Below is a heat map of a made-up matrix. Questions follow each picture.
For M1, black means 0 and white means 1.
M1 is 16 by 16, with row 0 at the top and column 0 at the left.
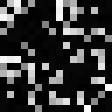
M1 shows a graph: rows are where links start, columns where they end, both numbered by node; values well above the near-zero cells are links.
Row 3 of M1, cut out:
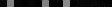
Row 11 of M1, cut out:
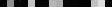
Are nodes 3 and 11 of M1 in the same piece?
yes
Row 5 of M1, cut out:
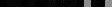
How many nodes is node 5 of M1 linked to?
2
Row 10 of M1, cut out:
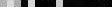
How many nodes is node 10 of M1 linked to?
5
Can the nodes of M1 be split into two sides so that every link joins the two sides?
no
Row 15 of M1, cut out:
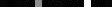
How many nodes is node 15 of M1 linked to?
2
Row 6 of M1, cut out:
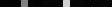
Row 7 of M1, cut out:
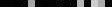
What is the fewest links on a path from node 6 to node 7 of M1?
3
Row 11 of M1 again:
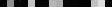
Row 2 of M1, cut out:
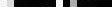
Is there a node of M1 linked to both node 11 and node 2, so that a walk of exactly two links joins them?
yes
